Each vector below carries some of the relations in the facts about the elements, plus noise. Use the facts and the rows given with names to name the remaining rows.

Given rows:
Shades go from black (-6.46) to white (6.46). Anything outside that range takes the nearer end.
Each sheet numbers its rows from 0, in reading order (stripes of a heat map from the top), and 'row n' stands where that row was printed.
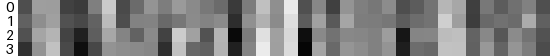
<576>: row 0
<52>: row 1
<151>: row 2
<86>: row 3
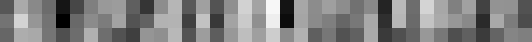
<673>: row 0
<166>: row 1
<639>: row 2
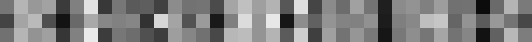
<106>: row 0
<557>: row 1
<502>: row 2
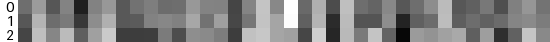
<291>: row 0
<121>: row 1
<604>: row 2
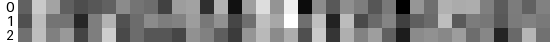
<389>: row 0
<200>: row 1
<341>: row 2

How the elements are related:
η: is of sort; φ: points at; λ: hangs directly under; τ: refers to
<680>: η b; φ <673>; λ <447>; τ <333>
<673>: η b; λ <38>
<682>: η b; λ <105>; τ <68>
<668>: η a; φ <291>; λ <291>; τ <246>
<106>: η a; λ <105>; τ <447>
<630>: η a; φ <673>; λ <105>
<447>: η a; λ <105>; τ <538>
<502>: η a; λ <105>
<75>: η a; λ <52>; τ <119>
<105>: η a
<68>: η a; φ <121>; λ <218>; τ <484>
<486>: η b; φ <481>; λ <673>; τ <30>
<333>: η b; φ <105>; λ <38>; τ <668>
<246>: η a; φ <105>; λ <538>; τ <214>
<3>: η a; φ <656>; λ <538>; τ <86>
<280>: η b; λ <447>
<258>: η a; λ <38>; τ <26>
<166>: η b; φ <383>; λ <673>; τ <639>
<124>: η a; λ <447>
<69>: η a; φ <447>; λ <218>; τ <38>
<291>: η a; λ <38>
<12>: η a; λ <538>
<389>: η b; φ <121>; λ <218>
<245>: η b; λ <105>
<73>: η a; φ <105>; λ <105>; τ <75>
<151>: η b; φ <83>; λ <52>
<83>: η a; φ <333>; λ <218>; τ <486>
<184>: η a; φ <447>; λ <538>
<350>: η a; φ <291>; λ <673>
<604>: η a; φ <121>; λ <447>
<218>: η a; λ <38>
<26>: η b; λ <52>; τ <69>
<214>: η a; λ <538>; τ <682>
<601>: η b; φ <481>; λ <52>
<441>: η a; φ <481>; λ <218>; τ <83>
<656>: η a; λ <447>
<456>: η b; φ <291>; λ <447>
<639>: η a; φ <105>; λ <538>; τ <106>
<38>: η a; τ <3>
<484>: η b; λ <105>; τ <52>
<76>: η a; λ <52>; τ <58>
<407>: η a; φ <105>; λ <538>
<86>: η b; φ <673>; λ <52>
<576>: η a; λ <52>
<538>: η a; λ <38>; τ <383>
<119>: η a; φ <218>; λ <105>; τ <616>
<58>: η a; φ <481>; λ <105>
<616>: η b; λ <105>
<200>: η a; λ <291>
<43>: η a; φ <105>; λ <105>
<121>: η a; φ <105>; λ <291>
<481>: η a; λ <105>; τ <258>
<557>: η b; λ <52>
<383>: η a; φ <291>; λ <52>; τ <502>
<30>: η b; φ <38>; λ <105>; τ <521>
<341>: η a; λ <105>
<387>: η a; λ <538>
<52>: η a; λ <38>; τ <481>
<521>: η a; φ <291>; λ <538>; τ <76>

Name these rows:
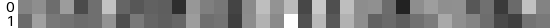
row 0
<105>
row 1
<218>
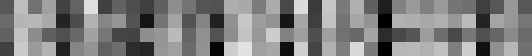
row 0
<119>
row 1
<30>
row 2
<407>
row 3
<456>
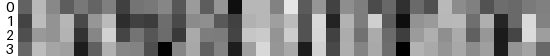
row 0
<68>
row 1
<656>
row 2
<447>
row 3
<245>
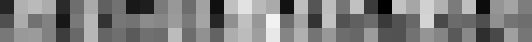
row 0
<680>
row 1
<668>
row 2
<538>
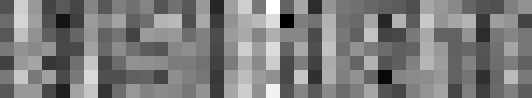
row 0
<69>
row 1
<486>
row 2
<521>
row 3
<38>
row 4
<76>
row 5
<43>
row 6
<383>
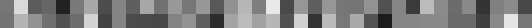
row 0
<350>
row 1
<481>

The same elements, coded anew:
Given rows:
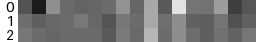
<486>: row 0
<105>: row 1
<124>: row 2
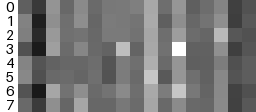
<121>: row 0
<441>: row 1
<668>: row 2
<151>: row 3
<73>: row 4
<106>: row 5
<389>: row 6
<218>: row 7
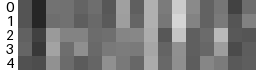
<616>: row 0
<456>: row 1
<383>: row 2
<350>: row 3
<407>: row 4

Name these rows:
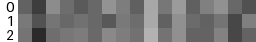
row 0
<246>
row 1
<58>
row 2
<258>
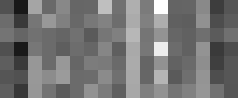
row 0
<86>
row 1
<52>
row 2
<604>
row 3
<333>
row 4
<200>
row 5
<576>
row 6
<214>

